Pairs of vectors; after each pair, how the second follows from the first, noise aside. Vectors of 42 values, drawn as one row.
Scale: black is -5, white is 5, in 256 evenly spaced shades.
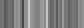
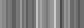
reversed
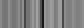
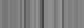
shrunk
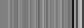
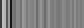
reversed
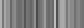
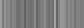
shrunk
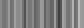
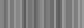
shrunk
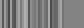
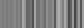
reversed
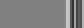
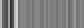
reversed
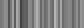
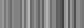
reversed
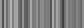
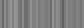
shrunk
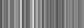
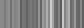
reversed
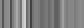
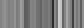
reversed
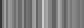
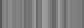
shrunk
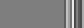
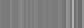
shrunk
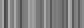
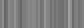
shrunk
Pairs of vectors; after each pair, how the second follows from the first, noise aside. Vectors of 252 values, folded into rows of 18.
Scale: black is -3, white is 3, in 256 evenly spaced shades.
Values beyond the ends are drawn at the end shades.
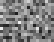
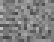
shrunk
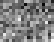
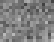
shrunk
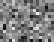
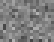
shrunk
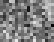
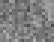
shrunk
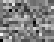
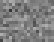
shrunk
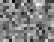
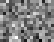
reversed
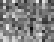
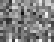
reversed
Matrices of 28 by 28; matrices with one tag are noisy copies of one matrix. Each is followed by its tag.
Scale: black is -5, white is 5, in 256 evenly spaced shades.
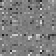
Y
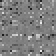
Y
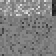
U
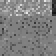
U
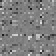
Y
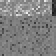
U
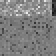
U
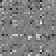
Y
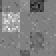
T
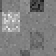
T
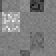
T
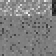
U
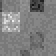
T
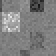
T
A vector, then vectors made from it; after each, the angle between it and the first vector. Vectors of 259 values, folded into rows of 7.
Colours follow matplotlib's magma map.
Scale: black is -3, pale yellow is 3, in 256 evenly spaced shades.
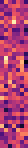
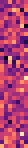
orthogonal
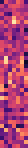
nearly parallel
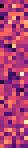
orthogonal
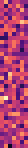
partly aligned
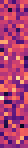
partly aligned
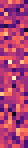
orthogonal
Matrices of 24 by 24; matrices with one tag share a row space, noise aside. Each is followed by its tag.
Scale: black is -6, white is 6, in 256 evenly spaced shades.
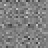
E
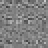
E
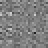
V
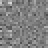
V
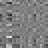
V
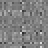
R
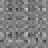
E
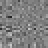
V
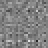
E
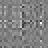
R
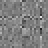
R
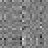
R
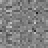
V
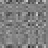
E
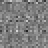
E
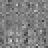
E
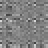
V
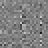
R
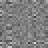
V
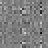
R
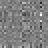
R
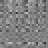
E
